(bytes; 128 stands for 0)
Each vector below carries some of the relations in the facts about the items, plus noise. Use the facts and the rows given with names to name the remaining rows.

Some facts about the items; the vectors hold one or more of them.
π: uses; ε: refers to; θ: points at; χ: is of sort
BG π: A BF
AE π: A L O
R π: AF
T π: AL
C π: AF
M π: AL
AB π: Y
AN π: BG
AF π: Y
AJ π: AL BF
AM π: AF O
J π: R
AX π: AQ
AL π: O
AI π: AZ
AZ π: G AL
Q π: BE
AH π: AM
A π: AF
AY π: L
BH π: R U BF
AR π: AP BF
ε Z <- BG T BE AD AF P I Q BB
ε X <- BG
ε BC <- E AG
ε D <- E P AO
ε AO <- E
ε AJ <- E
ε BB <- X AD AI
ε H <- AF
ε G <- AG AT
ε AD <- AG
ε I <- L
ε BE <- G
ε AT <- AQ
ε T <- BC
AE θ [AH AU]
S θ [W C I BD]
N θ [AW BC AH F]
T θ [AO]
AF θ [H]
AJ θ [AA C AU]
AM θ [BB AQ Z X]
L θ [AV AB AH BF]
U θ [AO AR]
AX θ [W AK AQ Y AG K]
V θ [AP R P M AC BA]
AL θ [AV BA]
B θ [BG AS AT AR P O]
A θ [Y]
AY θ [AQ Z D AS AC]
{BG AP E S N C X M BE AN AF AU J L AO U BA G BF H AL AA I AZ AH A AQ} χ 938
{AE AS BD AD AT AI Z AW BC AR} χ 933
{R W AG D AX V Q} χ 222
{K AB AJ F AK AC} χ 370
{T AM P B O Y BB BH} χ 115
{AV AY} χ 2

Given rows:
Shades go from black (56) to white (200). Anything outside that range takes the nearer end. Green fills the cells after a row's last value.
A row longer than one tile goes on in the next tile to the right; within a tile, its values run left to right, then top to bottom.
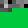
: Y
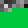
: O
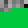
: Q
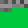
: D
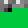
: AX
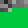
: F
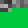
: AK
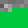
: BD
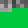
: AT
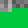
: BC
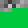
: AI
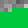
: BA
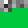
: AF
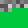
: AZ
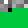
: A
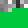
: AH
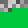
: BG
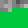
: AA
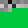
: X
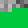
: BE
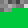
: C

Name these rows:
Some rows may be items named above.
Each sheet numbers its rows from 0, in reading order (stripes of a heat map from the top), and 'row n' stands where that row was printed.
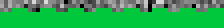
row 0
Q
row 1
AX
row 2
Y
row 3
AB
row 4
Q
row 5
AM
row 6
P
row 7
AG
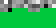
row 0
A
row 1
N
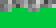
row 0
AV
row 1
BF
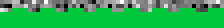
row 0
U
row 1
AY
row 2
B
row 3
BB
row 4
L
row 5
AU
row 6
P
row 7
AJ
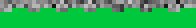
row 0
AD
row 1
Z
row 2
AQ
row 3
AQ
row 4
V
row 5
BH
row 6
X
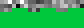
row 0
AE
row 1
R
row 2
Z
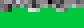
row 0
V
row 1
AO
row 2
AR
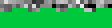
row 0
S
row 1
O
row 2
AL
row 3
T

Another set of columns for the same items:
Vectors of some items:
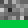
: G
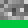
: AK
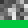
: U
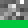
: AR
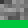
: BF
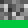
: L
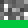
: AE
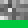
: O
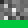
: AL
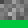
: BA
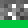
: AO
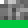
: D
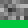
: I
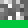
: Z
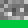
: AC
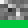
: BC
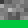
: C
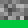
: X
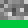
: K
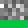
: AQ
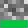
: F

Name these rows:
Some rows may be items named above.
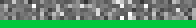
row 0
AU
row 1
N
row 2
BG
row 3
S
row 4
Z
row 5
N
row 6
B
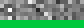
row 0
Y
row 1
AI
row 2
AU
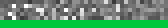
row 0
AO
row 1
A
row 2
AM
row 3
R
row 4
AH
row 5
BF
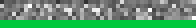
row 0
AF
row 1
AQ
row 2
A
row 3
A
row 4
V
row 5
BH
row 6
AB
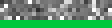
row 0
AJ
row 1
AG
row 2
AV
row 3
AY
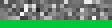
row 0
T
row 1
L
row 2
V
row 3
BB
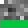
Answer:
Q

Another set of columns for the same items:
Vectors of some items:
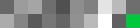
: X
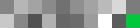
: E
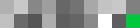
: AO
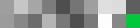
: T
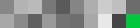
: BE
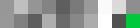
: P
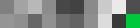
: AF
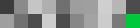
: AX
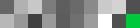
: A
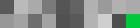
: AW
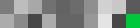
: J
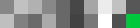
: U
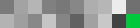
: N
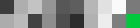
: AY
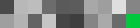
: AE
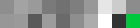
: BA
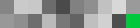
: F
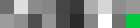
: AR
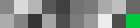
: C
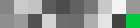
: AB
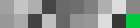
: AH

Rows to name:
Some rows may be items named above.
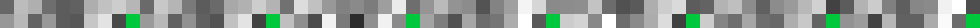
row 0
AV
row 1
AV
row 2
AJ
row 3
P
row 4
L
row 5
S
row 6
AM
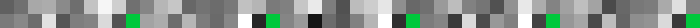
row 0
V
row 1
BF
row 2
AQ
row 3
R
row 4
AH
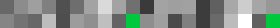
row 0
Q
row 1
Z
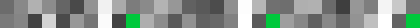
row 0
R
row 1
BG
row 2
BB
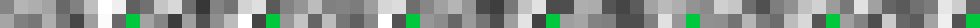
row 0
B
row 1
Y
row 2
AL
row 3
AF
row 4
AI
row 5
F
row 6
BH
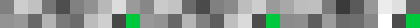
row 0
F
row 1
F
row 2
O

